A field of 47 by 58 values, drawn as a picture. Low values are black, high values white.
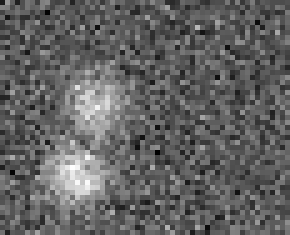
Ninth with the highest average: bottom left. Average level on the scale: 40%. Odd rows or columns: none. Bumps: two. Mirror symmetry: none.
